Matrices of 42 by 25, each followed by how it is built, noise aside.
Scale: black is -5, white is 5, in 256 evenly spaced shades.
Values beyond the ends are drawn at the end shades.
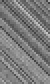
Toeplitz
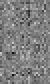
low rank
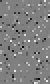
sparse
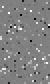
sparse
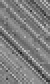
Toeplitz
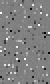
sparse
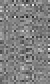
low rank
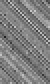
Toeplitz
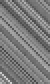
Toeplitz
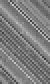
Toeplitz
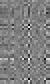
low rank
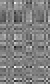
low rank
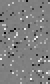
sparse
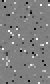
sparse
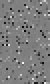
sparse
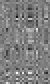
low rank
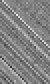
Toeplitz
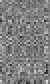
low rank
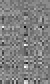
low rank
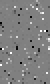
sparse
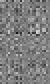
low rank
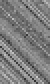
Toeplitz
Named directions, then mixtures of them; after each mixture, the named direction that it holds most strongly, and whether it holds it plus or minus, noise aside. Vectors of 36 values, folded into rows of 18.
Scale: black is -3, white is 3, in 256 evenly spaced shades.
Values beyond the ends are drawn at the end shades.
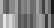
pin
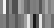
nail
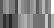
pin, minus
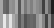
pin, plus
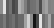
nail, plus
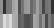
pin, plus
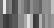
nail, plus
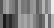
pin, minus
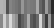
pin, plus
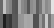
pin, minus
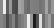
nail, plus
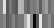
nail, plus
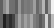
pin, minus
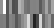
nail, plus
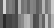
pin, minus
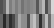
pin, minus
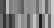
pin, minus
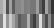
pin, plus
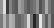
nail, plus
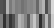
pin, minus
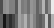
pin, minus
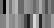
nail, minus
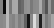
nail, minus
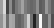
nail, plus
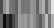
pin, minus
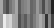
pin, plus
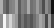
pin, plus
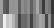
pin, plus
